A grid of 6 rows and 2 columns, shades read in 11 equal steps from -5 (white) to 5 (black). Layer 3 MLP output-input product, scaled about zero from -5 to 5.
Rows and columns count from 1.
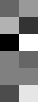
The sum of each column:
6 -6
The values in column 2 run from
-5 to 3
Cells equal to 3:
1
